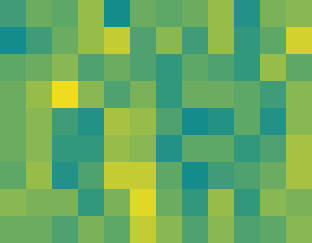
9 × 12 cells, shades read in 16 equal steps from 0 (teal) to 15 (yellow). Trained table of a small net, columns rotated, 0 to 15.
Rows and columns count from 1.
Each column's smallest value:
0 3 1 1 0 4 1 0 1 1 1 5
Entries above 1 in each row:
10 11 12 12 8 11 10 12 12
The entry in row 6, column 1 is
6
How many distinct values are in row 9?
6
